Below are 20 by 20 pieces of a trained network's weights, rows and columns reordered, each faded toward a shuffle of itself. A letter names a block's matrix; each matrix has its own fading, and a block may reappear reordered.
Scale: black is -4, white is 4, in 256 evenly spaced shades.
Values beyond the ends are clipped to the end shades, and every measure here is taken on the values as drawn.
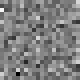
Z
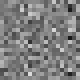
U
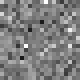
Z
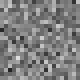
Z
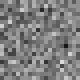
Z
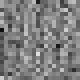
U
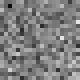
Z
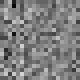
U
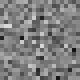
Z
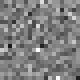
Z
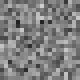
Z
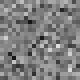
Z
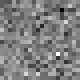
Z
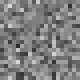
Z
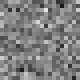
Z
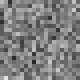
Z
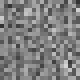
U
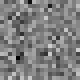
Z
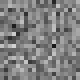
U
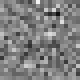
Z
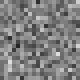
Z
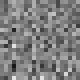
U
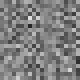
U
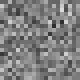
U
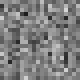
U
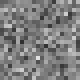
Z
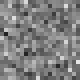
Z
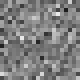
Z
